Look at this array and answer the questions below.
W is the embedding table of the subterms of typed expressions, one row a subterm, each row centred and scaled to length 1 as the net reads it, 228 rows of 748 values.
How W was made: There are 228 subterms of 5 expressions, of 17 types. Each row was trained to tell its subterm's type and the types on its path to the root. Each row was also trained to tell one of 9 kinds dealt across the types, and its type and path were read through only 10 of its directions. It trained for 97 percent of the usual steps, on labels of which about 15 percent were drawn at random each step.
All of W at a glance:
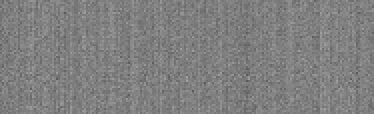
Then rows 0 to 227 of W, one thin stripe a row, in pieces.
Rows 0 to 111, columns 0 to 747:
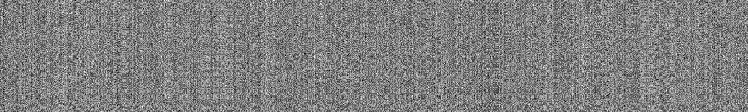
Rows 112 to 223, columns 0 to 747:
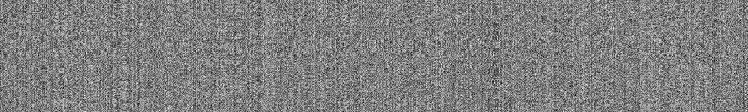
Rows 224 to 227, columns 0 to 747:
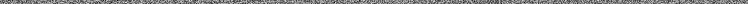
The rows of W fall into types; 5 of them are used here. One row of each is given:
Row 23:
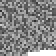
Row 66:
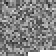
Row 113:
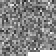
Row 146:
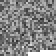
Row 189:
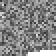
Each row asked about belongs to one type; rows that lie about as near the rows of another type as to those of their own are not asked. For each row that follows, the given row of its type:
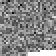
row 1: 113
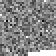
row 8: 23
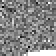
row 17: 23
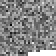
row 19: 146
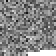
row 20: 23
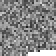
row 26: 113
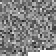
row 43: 113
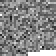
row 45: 23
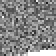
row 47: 23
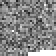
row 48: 66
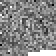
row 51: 146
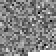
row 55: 23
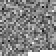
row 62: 189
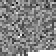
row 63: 23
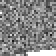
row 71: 189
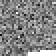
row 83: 189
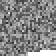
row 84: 146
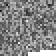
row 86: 146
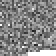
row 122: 146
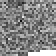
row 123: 66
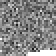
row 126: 113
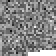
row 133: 113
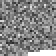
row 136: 66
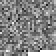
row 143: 146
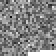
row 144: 23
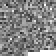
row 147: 66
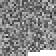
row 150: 113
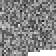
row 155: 113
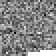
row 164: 113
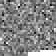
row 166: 23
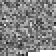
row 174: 66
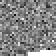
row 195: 189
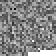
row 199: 113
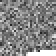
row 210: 189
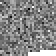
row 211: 146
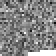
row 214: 66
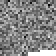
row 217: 113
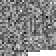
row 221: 146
